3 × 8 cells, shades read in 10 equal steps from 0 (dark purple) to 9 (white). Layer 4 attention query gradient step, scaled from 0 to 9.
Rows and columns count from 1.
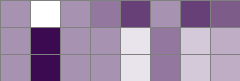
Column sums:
15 9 15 14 18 13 16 15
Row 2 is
5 0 5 5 8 4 7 6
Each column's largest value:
5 9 5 5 8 5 7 6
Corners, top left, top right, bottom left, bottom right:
5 3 5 6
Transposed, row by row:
5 5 5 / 9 0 0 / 5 5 5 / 4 5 5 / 2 8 8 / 5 4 4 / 2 7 7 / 3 6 6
